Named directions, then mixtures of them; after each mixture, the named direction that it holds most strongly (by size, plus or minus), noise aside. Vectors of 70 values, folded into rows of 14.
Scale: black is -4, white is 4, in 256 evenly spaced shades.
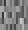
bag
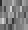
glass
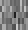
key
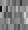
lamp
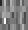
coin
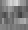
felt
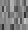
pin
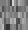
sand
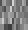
glass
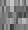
pin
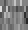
lamp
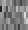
lamp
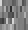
glass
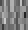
coin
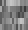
felt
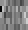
lamp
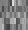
sand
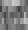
felt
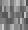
pin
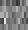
coin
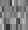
sand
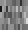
lamp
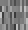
key
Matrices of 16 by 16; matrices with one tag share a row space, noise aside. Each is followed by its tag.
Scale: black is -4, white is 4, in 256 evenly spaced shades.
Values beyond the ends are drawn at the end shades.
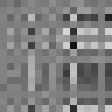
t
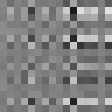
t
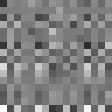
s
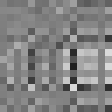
t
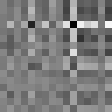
t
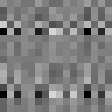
s
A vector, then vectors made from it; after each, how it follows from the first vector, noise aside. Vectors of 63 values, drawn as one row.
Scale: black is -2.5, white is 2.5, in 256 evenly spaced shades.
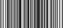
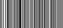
partly zeroed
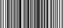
copied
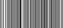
partly zeroed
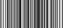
copied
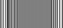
partly zeroed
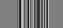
partly zeroed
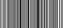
partly zeroed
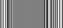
partly zeroed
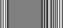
partly zeroed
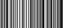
wrapped around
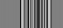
partly zeroed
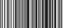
wrapped around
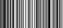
wrapped around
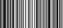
wrapped around
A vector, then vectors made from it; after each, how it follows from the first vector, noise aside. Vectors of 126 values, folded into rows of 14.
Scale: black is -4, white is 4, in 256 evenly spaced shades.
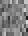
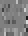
partly zeroed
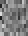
reversed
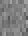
shrunk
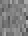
shrunk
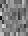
reversed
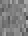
shrunk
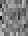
reversed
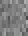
shrunk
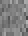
shrunk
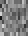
reversed
